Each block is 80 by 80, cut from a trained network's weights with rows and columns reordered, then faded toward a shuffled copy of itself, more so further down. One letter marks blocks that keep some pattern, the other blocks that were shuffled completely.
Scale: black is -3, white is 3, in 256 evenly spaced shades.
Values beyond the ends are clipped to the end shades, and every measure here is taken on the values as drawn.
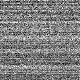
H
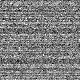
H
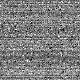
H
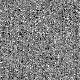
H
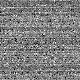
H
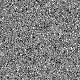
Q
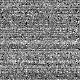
H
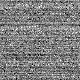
H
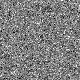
Q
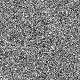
Q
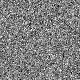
Q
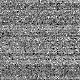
H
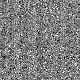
H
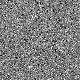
Q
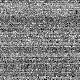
H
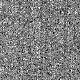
H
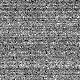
H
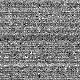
H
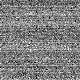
H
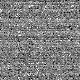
H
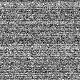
H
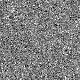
Q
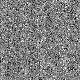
H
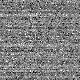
H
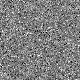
Q
